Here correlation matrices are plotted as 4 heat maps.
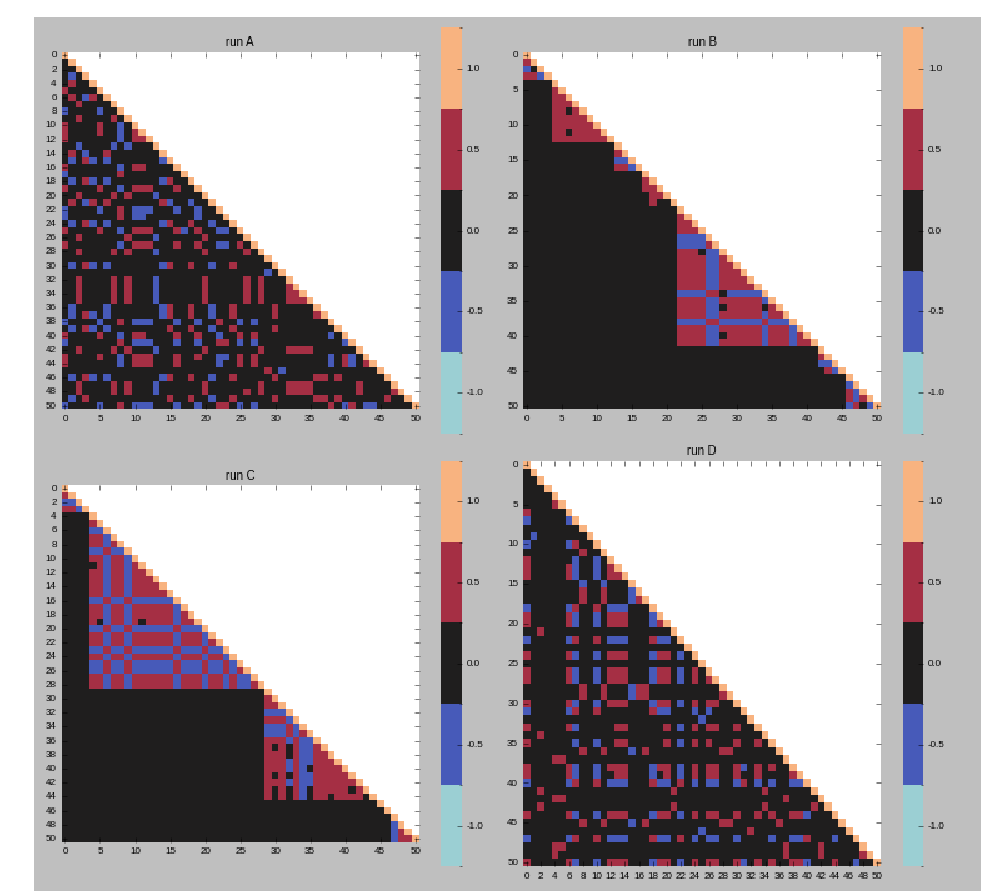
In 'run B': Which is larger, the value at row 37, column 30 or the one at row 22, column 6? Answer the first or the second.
the first
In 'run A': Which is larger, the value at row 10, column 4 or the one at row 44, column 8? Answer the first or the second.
the first
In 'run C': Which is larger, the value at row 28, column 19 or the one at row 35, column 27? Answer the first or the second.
the first
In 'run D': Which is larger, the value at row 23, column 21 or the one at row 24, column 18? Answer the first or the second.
the first
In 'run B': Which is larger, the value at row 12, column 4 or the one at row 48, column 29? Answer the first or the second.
the first
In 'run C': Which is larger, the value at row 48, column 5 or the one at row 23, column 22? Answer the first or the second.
the first
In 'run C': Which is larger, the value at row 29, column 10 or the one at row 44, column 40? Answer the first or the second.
the second
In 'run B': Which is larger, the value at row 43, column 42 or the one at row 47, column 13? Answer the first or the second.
the first
